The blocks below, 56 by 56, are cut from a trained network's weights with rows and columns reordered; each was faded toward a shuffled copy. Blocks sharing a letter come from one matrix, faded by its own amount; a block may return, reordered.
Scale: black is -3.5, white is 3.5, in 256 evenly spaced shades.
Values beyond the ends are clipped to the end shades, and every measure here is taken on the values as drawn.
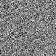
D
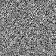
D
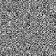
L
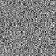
L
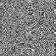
L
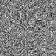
D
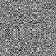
L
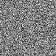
D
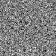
D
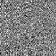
L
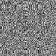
L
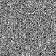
D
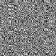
L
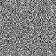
L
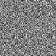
L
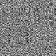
L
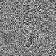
L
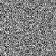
L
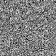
D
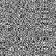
L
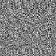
L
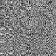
L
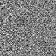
D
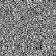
L
